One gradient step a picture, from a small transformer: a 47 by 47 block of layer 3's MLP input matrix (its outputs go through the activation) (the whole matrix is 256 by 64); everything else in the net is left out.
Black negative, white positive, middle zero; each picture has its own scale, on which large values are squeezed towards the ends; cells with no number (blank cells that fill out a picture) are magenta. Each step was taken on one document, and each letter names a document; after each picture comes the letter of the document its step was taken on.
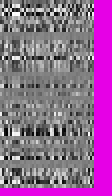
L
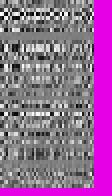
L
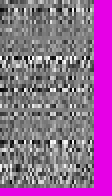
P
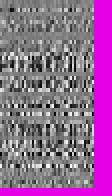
P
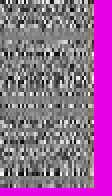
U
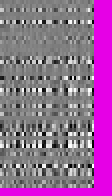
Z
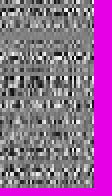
P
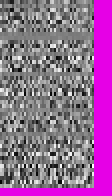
P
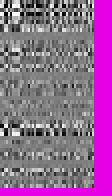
L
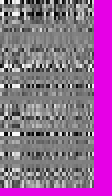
L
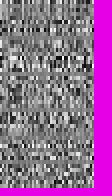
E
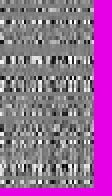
Z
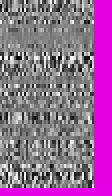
E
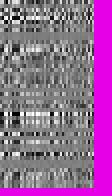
L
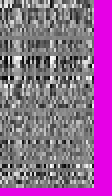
E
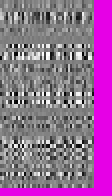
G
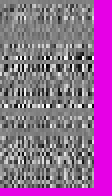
G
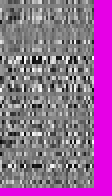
Z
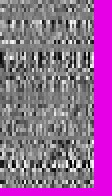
Z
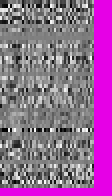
E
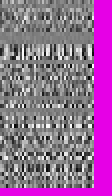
G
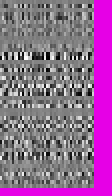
G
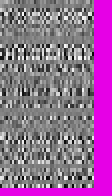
G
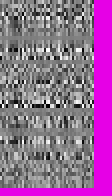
G
